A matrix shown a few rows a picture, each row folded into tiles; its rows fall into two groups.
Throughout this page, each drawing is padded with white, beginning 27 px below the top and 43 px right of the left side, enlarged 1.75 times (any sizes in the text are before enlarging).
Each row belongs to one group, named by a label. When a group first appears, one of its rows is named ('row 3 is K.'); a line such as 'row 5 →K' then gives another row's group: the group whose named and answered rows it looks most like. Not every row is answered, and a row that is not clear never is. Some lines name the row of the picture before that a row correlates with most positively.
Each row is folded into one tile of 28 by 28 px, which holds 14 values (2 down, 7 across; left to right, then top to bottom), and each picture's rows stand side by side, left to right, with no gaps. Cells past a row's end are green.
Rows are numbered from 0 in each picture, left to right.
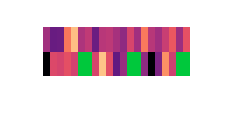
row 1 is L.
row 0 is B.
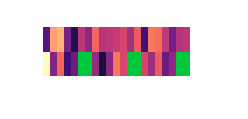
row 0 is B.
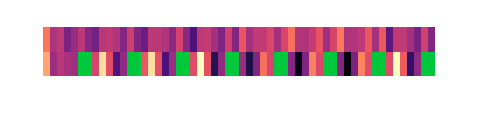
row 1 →L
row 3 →L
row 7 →L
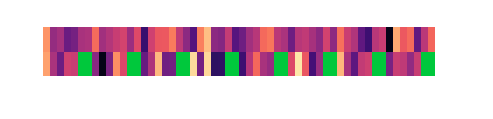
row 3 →B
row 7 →B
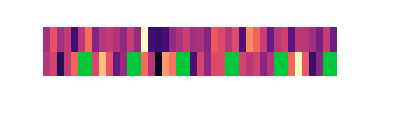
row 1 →L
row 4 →B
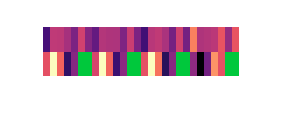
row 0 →L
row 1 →L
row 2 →L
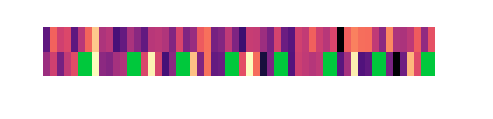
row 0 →B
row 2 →L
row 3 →B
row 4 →L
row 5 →B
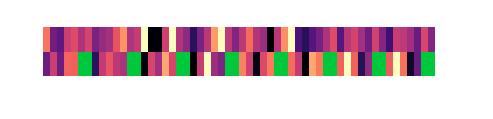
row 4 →B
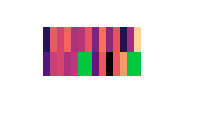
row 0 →B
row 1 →B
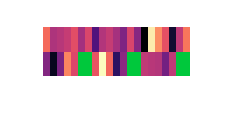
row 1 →L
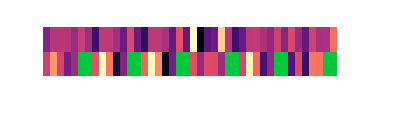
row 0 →L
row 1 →L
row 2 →L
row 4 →L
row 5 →B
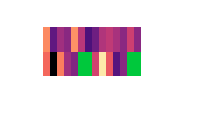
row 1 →L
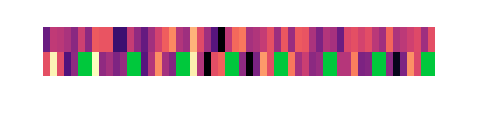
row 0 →L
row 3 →B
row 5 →B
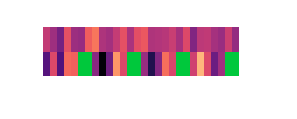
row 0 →B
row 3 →L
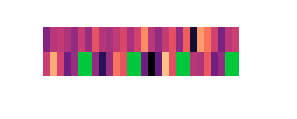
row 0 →L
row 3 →B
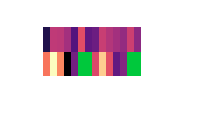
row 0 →L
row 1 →L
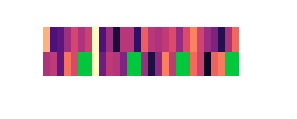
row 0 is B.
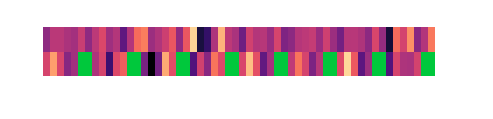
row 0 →L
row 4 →L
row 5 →L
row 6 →L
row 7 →B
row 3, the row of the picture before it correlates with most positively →0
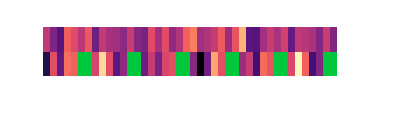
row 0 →B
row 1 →L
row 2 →B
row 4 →B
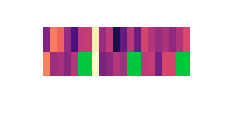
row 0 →B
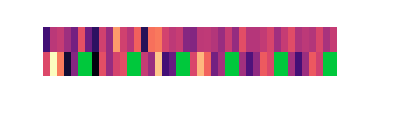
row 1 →B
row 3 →L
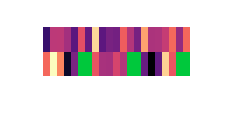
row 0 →L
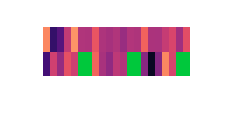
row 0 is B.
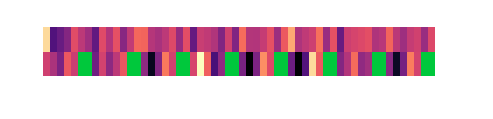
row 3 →L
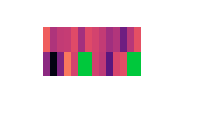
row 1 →B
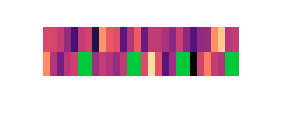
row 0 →B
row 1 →B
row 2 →L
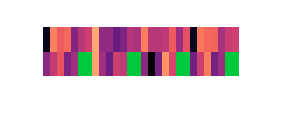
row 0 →B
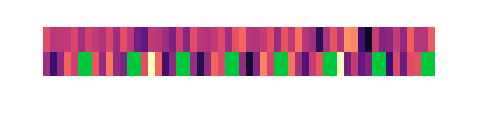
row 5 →B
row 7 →B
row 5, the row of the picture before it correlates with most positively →1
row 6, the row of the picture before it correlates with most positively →1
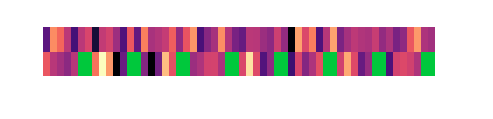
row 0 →B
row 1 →L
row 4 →L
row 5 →B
